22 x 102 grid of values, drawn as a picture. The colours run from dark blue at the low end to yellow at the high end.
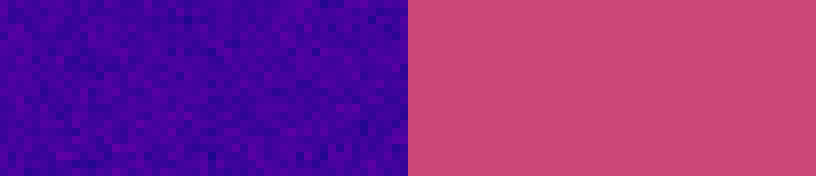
It is made of 1 by 2 panels. Panel 1,1: very low, fine-grained, faint in contrast. Panel 1,2: middling, flat.
